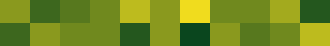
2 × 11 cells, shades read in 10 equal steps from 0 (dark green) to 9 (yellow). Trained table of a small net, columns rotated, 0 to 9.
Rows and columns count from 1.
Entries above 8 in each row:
1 0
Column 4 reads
4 4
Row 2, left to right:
2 5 4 4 1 5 0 5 3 4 7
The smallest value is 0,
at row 2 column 7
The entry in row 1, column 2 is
2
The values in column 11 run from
1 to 7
